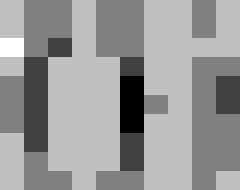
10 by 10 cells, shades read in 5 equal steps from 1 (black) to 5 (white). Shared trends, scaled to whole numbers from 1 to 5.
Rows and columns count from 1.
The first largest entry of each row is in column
1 1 1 1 3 3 3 1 1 1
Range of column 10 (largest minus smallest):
2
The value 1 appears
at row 5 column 6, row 6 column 6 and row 7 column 6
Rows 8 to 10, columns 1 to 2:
4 2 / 4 3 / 4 3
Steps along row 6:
down up same same down up up down down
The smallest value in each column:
3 2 2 4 3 1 3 4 3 2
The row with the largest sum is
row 3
